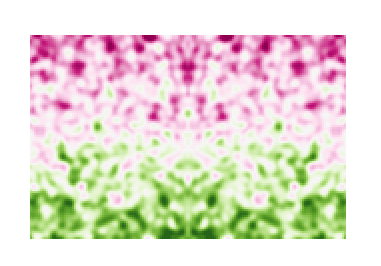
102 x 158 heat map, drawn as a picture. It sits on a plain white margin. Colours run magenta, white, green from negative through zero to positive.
There are no regular stripes. There is an overall slope up to the bottom. The texture is blotchy. The left and right halves mirror each other. No single row or column stands out from its neighbours. There are no lone odd cells.
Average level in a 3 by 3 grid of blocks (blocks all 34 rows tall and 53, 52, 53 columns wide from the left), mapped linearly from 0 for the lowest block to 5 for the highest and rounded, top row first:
000 | 222 | 555
